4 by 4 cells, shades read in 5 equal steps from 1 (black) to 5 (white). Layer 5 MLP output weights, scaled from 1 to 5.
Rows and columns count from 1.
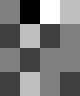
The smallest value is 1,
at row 1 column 2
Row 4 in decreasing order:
4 3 2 2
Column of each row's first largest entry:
3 2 1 2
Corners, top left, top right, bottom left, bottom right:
3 4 2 2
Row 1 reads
3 1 5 4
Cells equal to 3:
6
